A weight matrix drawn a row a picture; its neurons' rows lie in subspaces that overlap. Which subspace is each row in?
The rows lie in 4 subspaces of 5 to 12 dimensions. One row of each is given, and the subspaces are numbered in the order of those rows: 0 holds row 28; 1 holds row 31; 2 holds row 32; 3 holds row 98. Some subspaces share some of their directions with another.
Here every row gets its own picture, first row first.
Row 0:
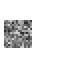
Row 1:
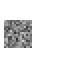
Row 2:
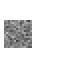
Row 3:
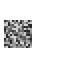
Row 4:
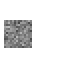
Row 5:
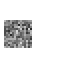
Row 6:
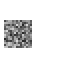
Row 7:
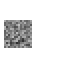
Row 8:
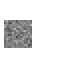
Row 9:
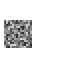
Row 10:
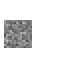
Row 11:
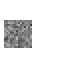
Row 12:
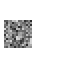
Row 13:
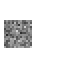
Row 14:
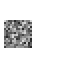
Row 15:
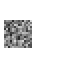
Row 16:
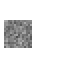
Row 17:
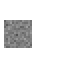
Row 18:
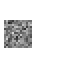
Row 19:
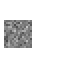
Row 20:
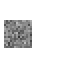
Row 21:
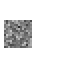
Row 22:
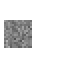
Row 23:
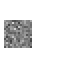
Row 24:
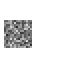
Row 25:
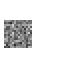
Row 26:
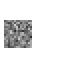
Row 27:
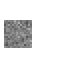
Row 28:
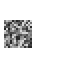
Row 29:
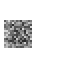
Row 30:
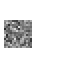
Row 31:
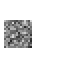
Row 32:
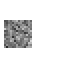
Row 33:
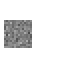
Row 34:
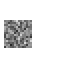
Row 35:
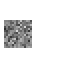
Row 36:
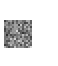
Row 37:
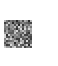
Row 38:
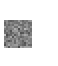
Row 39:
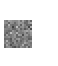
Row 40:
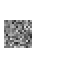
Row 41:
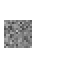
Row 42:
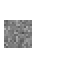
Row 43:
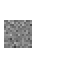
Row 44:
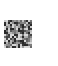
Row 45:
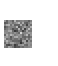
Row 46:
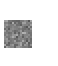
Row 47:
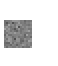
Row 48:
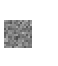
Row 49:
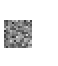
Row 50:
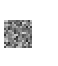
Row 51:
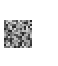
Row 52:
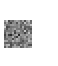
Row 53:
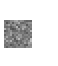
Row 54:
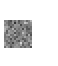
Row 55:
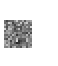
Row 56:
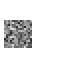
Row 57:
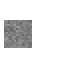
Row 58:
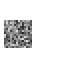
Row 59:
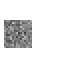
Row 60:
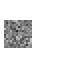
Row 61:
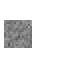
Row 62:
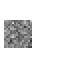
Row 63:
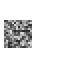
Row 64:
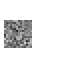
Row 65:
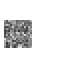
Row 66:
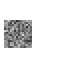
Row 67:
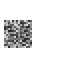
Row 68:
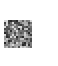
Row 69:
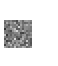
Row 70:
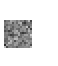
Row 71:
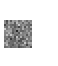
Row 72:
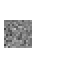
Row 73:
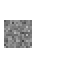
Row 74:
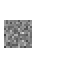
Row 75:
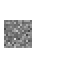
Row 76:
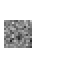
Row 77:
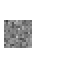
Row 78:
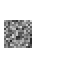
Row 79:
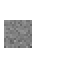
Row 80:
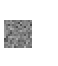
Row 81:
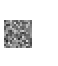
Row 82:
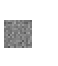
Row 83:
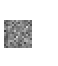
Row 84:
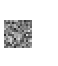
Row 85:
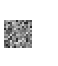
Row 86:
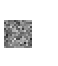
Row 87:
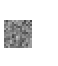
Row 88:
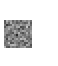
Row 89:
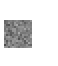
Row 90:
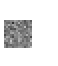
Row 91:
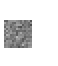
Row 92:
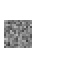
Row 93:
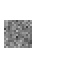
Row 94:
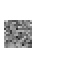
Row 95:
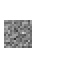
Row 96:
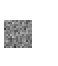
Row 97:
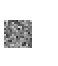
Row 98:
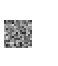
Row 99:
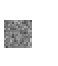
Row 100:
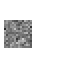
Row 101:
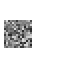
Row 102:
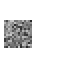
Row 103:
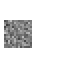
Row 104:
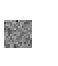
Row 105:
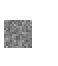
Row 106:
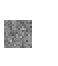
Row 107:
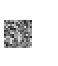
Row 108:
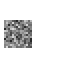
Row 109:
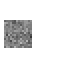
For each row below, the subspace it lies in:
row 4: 2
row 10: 2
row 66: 2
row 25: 3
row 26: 2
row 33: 3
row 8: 3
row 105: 0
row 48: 1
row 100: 3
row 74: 0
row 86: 2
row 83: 2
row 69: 1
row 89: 0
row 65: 3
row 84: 1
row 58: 0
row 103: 0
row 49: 2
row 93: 2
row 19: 2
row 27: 3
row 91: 2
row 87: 0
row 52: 3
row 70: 3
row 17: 0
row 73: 1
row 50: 1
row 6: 2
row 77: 0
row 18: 3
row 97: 0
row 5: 3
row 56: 1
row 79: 3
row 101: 3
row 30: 1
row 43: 3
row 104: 3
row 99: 2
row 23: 1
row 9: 0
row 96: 3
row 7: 3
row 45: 3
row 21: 0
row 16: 3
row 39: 3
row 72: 0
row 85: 3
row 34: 3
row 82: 3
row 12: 1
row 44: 0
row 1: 1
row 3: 2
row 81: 0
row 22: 3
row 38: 0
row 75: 1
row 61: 1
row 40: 3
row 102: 0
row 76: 1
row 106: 3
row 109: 3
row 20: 1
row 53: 2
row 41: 2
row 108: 2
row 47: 1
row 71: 1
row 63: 2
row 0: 3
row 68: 0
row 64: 0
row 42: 1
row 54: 3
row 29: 2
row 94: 2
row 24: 3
